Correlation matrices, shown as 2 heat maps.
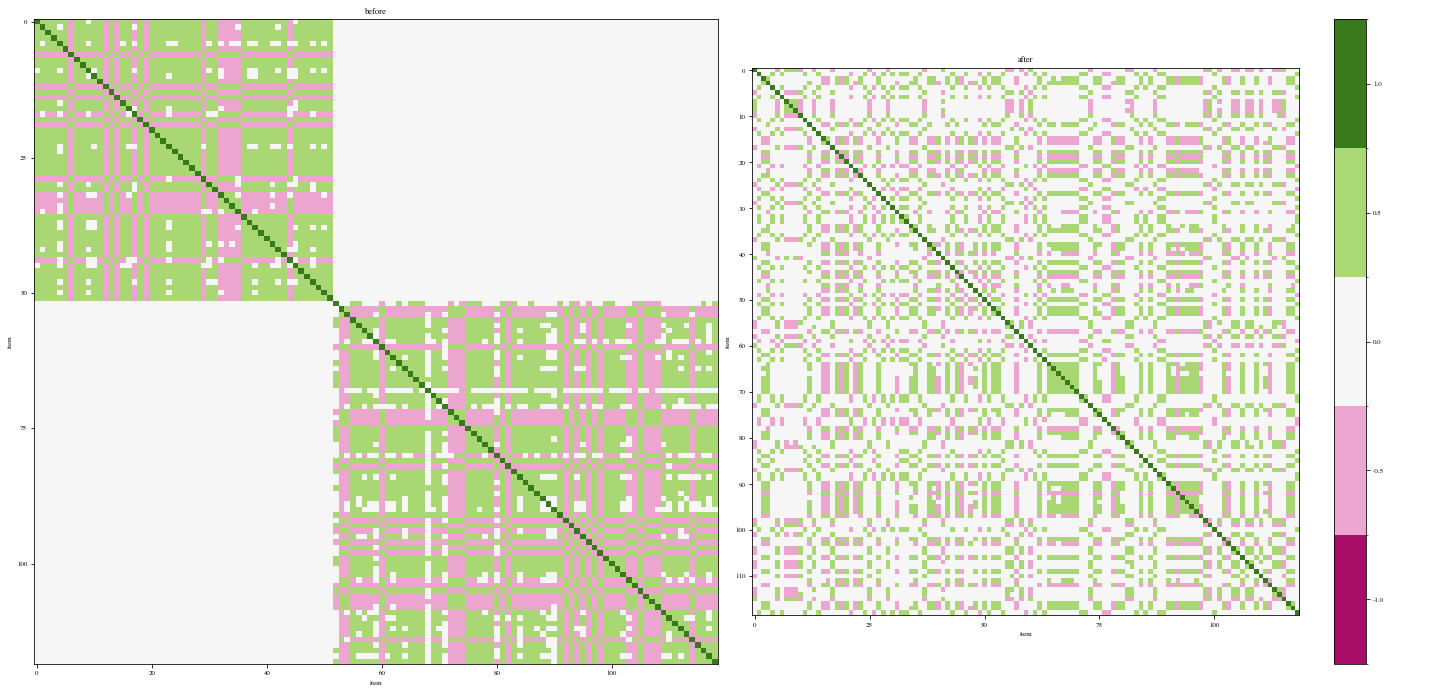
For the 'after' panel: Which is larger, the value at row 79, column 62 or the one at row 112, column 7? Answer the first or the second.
the first
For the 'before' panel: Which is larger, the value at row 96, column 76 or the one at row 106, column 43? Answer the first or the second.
the second
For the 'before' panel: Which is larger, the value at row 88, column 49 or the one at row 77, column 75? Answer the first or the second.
the second
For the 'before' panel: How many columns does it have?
119
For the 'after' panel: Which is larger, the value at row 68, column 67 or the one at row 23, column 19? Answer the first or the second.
the first
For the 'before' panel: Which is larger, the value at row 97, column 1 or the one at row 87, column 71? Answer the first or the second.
the second
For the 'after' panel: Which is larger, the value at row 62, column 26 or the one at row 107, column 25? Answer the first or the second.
the second
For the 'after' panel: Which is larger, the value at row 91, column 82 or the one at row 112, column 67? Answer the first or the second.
the first
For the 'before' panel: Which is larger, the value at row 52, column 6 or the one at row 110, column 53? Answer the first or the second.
the first
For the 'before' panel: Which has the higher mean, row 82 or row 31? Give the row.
31
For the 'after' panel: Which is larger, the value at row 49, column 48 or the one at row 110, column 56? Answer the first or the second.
the second
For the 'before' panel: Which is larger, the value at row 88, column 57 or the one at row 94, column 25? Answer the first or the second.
the first
